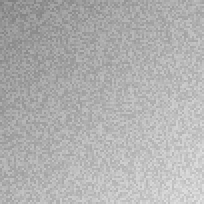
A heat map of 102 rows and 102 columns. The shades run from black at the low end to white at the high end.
Mirror symmetry: none. Slope: up to the bottom right. Average level on the scale: 70%. Ninth with the highest average: bottom right. Odd rows or columns: none. Grain: fine. Ninth with the lowest average: top left. Stripes: none.
